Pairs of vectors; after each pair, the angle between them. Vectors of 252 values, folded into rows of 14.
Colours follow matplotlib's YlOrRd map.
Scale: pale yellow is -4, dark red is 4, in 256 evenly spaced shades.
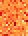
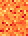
partly opposed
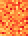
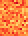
partly opposed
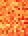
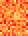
orthogonal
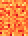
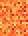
orthogonal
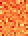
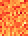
partly aligned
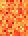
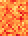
partly aligned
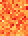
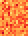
partly aligned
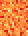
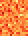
partly opposed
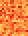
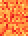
partly aligned
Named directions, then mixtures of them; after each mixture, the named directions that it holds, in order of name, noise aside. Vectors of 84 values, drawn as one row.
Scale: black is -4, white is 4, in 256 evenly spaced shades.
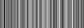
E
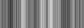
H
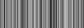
E, H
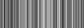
E, H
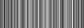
E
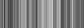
E, H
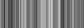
E, H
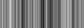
H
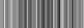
E, H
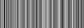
E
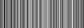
E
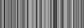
E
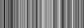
E, H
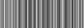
E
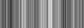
H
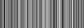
E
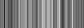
E, H
